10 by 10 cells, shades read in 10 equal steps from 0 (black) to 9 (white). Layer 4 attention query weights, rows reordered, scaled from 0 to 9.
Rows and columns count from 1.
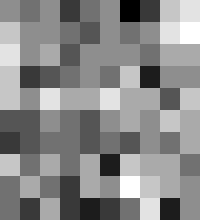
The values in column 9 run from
1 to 8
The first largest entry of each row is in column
10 10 1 1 3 9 10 1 7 8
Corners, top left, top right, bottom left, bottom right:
5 8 4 5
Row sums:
42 55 53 43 62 47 38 51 54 35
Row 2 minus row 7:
5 2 1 0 0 1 1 0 4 3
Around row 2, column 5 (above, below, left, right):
4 5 4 5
